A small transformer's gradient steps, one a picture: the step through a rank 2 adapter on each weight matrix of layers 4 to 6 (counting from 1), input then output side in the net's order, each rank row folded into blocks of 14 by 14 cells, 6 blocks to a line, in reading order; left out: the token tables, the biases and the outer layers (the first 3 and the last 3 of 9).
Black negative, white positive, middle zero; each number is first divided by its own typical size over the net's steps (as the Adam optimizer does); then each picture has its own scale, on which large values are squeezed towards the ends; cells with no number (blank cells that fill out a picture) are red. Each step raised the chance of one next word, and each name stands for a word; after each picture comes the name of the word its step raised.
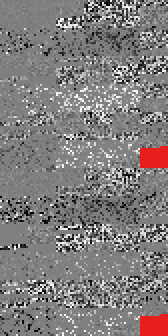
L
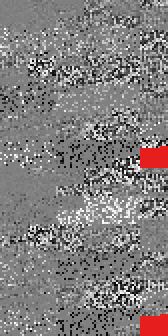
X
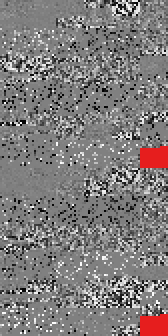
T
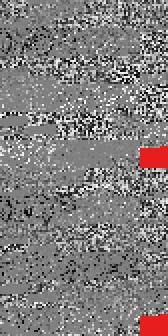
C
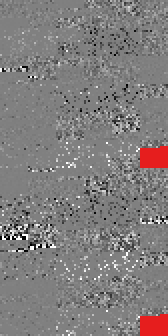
T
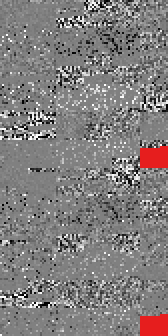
L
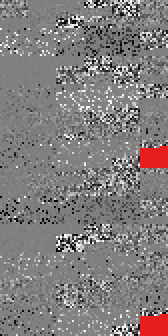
L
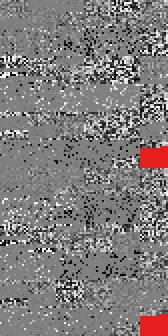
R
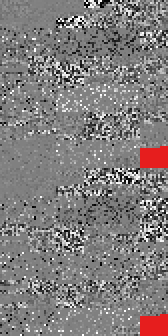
L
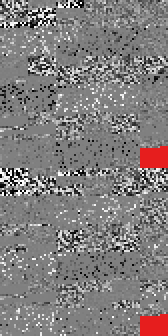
C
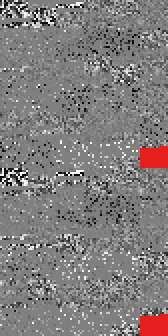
T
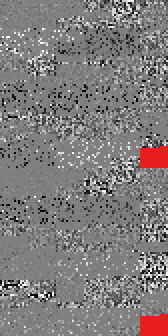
T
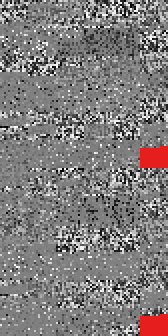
T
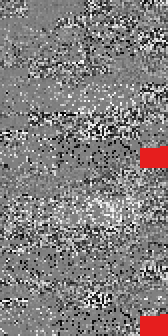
X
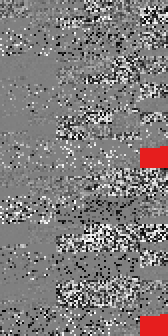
R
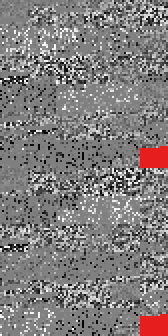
X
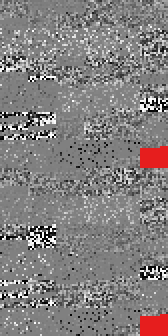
X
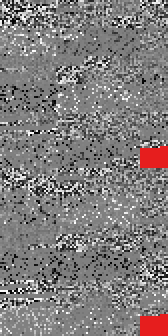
C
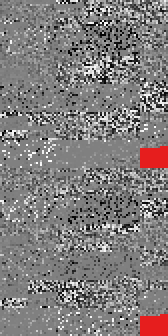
R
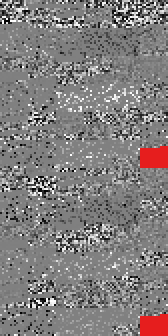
L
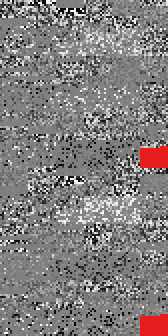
X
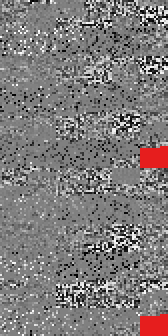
R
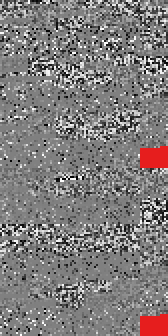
R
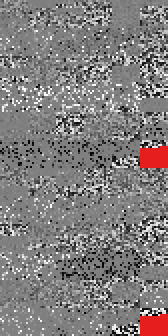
C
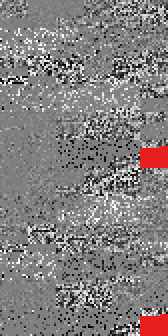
X
